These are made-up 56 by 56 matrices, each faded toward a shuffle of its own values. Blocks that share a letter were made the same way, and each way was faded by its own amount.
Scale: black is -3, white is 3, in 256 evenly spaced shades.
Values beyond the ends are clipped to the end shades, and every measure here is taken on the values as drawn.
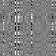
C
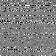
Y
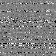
Y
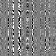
C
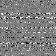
Y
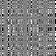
C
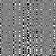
C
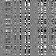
C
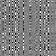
C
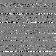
Y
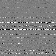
Y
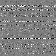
Y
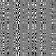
C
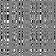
C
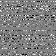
Y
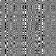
C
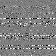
Y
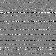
Y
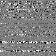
Y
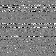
Y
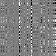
C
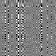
C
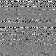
Y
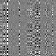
C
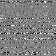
Y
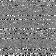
Y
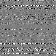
Y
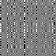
C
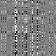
C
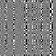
C
